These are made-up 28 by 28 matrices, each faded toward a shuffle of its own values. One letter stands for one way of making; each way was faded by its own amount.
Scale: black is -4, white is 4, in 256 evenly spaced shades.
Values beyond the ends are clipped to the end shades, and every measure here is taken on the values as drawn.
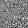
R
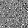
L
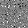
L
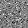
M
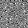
M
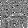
L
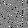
R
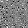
L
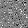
L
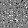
L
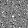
R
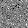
R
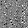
L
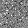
R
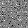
L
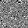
M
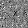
R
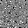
L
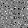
L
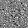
M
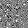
L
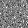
M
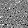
M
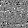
M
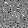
L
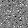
R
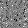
R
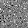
M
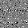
M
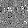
L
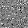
L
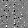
R
